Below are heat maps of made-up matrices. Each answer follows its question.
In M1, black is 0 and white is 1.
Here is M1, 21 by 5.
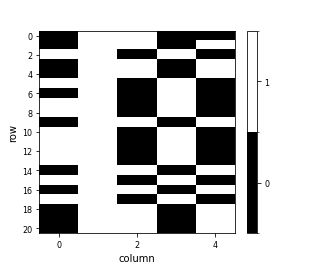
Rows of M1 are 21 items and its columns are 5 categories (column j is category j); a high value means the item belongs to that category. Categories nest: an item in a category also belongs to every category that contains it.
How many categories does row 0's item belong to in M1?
2
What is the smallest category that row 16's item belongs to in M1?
4
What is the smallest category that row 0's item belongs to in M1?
2
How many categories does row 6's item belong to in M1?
2
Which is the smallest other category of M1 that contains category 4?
2
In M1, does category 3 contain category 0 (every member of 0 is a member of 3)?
yes
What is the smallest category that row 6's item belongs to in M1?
3
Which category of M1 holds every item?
1
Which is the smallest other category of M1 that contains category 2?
1
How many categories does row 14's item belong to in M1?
3
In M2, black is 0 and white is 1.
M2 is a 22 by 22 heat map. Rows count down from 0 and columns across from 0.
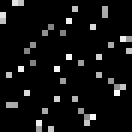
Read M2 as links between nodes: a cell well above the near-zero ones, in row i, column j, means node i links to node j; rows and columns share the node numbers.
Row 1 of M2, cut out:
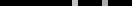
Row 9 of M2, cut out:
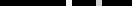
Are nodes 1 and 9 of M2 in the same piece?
yes
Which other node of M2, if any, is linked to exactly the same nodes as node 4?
none
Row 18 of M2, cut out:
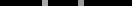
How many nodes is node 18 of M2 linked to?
2
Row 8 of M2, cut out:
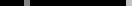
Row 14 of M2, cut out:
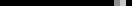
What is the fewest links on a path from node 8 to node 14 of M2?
4
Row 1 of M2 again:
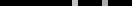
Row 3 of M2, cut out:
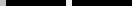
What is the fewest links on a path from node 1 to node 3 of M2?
4
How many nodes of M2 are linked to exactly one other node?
0
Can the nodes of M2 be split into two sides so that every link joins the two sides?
no
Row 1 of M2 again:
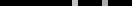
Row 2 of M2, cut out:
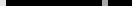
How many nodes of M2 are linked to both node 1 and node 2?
1
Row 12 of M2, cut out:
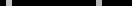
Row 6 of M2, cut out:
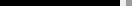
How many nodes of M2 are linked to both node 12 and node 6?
0
